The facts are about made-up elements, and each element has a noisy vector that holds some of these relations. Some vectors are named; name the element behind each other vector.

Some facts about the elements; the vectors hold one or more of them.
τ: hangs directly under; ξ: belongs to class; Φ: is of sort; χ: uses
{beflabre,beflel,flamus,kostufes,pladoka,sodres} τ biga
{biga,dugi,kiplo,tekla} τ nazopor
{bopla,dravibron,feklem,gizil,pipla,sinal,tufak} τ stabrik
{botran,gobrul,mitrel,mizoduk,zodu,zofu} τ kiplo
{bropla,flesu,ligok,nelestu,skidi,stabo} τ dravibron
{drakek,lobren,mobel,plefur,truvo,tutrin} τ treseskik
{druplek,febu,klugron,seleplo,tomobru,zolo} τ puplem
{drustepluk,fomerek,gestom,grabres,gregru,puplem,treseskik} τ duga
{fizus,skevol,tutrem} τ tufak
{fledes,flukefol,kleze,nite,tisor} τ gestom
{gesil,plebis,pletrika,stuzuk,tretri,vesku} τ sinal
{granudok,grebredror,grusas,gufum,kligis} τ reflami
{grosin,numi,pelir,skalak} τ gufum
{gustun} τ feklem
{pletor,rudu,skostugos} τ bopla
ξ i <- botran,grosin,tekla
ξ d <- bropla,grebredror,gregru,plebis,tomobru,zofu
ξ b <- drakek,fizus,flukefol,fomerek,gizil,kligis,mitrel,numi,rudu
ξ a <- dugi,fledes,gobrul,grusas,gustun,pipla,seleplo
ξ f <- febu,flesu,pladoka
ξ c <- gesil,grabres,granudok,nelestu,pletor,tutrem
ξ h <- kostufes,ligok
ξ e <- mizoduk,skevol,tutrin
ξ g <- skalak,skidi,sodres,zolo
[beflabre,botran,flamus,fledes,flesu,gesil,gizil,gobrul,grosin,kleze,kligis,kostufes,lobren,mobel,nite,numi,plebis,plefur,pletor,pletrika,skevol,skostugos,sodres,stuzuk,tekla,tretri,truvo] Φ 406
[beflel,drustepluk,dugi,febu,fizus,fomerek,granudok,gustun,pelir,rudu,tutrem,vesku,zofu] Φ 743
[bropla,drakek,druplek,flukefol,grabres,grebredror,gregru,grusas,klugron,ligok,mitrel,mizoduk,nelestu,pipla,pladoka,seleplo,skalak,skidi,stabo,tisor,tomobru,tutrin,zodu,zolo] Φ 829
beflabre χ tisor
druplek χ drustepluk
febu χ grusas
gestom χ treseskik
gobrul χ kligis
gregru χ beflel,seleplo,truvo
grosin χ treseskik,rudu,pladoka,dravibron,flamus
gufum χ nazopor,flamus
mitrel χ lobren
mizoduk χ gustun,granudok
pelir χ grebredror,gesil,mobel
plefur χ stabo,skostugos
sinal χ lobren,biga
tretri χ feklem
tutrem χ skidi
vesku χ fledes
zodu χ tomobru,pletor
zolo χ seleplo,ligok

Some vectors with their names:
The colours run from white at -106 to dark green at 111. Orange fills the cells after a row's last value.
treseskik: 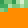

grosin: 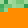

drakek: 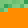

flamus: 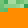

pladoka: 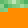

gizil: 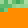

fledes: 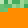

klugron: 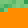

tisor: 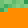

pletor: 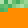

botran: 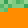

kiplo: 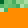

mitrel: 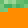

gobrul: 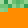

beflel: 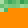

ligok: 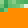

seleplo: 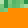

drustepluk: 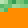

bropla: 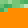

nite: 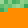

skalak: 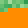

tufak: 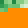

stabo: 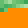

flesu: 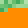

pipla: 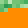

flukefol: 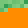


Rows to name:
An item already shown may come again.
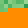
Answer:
beflabre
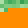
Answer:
beflel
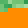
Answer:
grebredror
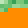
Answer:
drustepluk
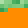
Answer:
lobren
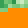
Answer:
gestom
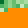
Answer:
nazopor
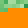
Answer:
flamus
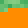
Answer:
zodu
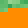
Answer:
mizoduk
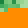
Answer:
reflami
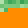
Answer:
beflel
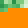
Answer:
sinal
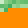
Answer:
granudok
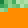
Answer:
gufum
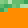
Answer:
skidi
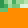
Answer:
dravibron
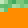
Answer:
fomerek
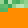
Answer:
gesil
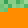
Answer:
kostufes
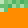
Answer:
dugi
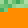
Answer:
flesu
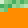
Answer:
tutrem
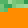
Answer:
grebredror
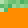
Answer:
zofu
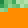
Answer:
gufum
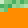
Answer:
tutrem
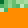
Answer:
nazopor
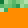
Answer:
biga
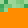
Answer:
grosin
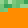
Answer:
grusas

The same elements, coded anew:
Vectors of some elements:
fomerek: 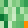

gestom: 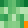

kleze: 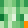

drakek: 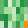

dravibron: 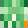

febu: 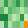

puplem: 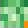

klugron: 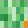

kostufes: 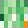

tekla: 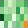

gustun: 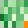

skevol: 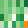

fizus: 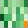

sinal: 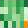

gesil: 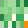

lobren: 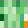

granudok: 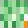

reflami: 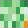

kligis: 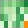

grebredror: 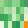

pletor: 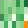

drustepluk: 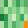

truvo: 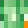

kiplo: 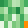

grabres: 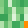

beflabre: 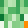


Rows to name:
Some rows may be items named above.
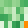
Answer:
grebredror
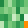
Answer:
zolo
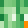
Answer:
truvo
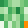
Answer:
biga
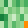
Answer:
drustepluk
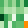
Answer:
flesu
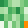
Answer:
biga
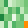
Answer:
dugi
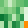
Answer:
skidi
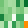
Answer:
gesil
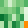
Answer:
skidi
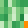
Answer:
tutrin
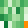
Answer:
mitrel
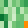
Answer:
fomerek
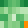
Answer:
treseskik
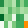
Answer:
flamus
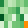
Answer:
sodres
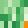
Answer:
pipla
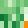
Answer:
skidi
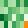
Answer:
vesku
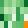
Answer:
gizil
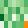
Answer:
beflel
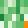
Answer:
gobrul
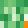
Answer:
gregru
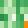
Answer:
fledes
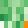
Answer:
pladoka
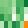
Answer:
ligok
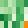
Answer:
stabo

